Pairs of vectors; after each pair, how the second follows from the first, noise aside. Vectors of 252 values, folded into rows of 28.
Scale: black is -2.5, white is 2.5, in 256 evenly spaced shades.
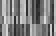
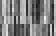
copied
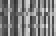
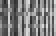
copied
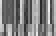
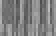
shrunk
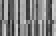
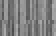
shrunk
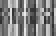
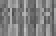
shrunk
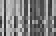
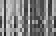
copied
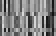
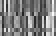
negated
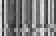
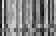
negated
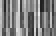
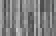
shrunk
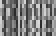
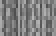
shrunk
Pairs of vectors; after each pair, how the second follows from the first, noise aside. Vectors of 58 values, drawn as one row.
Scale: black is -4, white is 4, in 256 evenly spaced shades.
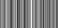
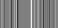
partly zeroed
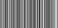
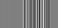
partly zeroed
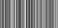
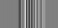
partly zeroed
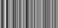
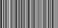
shuffled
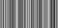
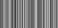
wrapped around
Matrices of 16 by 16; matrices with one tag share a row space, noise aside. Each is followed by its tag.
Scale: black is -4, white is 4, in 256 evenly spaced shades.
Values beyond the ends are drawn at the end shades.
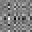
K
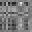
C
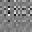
K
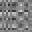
C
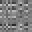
C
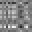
C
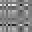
C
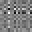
K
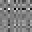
K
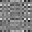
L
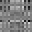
L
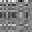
C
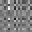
K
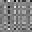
K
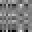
C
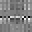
L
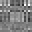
L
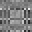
L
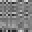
C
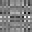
L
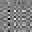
K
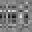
C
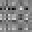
C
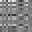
C
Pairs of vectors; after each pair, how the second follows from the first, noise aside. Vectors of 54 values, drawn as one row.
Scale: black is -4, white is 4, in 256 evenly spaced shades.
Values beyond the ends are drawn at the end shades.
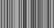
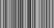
reversed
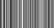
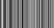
sign-scrambled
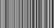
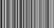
reversed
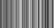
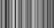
reversed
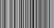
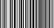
scaled up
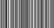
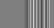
partly zeroed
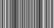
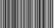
sign-scrambled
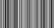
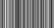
sign-scrambled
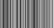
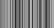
wrapped around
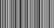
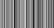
reversed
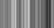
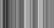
reversed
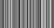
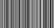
sign-scrambled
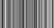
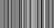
wrapped around
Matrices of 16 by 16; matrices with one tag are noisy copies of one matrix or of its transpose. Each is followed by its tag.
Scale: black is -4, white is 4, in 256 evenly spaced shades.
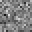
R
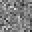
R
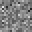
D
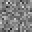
D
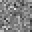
R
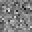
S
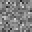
D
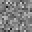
D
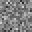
D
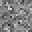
S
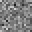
R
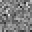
R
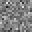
D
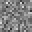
D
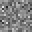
D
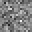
S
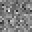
S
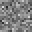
D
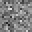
S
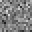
R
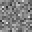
D
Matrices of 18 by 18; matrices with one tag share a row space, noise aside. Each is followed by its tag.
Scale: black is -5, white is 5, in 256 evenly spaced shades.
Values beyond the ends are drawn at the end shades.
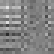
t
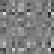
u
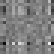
u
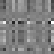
u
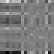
t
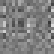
u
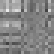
t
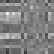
t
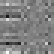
t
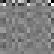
u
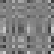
u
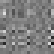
u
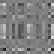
u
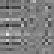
t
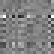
u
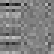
t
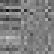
t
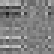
t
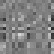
u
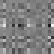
u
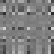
u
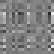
u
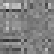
t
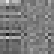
t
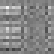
t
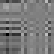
t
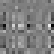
u
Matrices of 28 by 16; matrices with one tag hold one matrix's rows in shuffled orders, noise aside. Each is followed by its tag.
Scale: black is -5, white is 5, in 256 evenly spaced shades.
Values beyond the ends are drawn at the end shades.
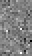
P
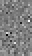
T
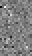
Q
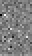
Q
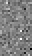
P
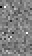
Q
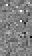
P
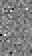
Q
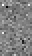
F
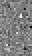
P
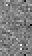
P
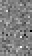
P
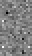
F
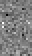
F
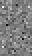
F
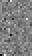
Q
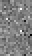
P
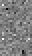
F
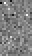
Q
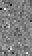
Q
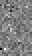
Q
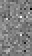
P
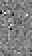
Q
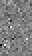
Q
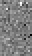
P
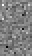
F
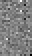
P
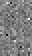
T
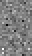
F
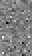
F
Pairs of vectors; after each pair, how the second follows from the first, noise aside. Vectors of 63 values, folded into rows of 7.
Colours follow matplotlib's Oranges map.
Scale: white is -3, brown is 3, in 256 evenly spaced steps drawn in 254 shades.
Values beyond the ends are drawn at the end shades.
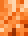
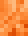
shrunk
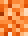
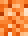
copied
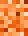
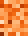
reversed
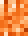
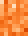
shrunk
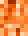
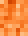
shrunk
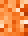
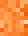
shrunk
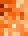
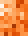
negated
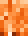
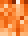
reversed
